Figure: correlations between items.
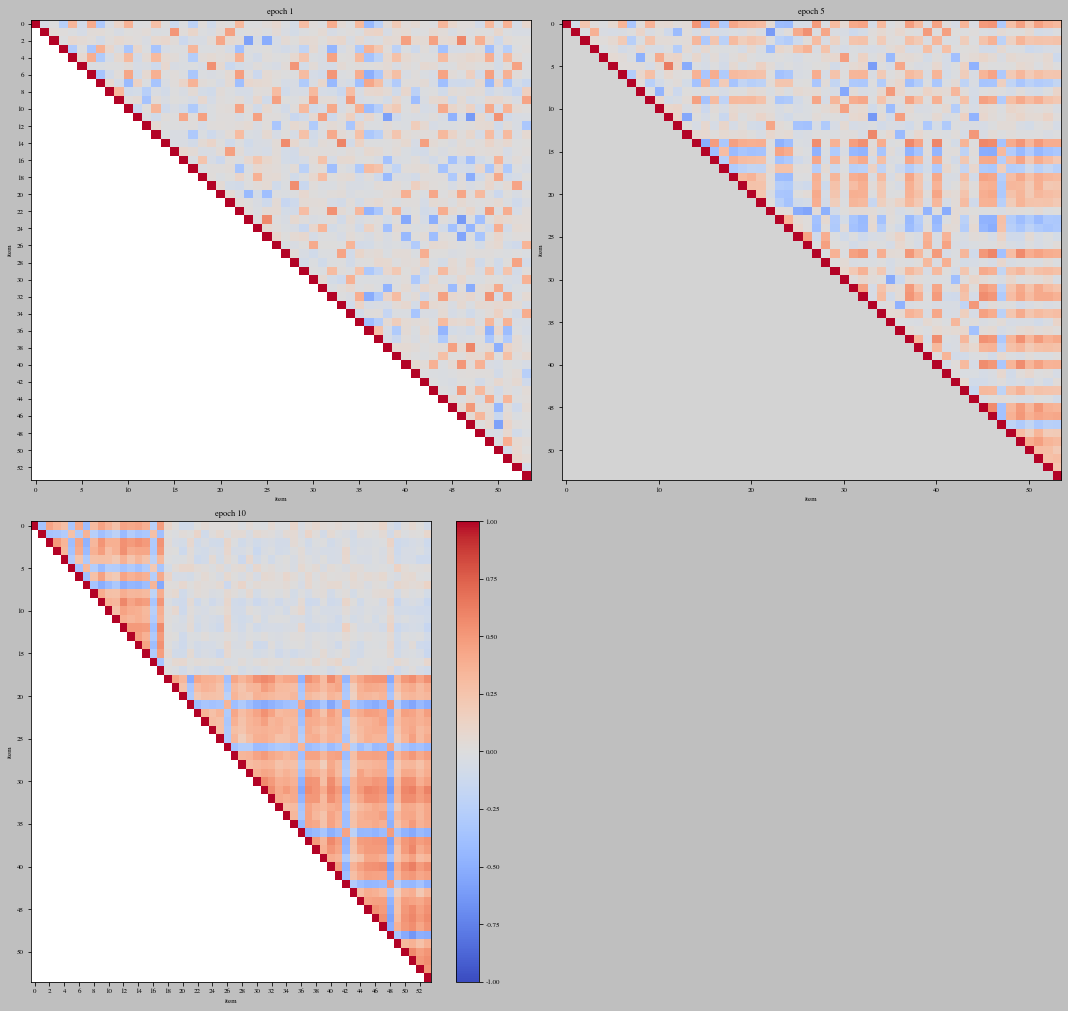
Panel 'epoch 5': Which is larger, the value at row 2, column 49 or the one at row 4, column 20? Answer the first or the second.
the first
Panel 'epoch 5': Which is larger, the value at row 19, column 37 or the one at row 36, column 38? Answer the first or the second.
the first
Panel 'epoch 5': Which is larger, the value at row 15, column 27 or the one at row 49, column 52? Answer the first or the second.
the second
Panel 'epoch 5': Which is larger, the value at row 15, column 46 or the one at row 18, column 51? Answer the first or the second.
the second
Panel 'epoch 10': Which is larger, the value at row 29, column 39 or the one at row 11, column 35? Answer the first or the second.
the first
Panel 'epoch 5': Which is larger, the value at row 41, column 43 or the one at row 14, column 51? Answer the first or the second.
the second
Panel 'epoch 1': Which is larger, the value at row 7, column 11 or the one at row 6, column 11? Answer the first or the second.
the first
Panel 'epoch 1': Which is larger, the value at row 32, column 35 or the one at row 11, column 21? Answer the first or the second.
the first
